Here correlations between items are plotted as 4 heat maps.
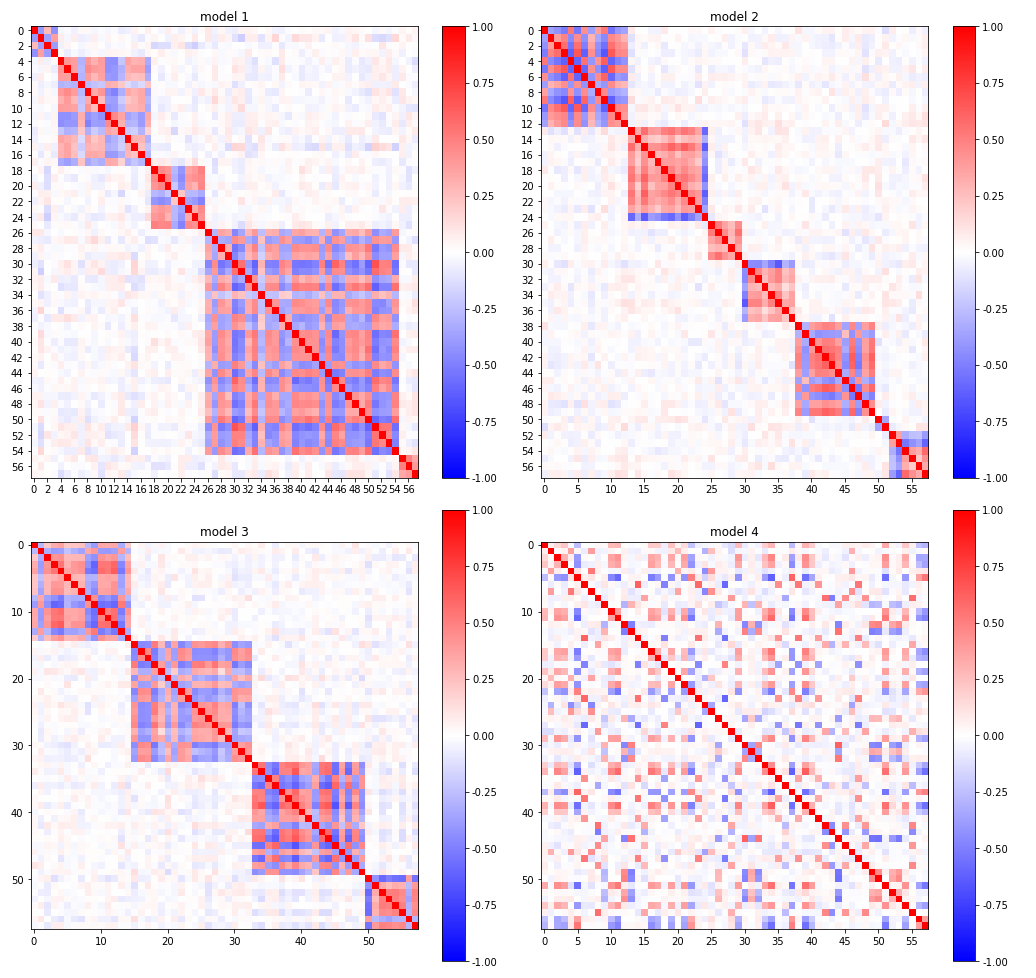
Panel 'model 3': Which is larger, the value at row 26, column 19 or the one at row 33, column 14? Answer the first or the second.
the first
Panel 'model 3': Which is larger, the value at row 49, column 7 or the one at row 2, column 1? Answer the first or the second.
the first
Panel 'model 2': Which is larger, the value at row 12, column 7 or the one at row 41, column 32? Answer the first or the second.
the first
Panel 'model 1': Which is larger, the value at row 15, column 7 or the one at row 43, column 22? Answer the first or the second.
the second
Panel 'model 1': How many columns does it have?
58
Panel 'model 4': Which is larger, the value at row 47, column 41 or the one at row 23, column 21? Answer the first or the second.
the first
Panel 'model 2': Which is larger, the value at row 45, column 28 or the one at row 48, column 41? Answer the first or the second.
the second
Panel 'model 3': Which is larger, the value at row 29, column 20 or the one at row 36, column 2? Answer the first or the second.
the second
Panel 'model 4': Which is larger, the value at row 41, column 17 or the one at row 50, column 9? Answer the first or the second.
the first
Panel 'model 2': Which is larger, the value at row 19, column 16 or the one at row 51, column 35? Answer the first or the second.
the first
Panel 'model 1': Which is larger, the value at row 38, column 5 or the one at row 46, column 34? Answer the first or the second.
the second
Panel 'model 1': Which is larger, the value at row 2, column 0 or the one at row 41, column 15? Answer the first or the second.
the first
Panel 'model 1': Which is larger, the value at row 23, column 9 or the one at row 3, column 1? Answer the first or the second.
the second
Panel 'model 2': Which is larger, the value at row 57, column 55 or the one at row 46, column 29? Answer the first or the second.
the first
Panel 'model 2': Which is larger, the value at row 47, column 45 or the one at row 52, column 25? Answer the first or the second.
the first
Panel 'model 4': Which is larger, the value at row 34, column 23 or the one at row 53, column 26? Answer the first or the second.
the second
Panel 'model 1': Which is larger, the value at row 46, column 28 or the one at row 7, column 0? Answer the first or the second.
the second
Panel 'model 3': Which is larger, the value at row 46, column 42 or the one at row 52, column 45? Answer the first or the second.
the second
